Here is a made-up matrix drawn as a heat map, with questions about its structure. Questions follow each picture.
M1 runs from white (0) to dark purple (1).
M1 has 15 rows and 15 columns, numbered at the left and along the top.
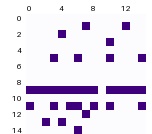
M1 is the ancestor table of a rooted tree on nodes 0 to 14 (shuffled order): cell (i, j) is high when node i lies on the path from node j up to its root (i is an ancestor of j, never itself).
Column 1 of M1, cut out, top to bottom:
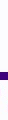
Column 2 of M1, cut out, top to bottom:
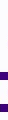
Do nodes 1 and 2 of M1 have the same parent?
no
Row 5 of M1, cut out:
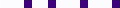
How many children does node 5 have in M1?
2
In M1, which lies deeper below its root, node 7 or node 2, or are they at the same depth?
node 7
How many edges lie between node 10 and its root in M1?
4
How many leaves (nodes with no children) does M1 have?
6
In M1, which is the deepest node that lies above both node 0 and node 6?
11
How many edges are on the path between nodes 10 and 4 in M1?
7
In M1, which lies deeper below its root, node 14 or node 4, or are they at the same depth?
the same depth
